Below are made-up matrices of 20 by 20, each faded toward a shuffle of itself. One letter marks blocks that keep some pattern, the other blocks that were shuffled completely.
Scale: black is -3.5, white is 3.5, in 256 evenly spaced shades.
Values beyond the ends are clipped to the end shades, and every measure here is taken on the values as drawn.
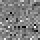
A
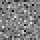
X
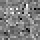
A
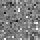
X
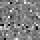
A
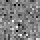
X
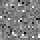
X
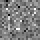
X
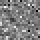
A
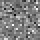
X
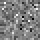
X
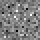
X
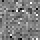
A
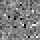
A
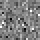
X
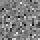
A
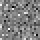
X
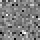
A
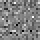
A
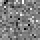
X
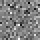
X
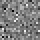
X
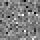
X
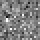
X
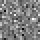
X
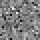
X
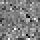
A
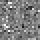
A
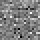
A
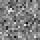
X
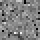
X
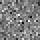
X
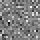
A
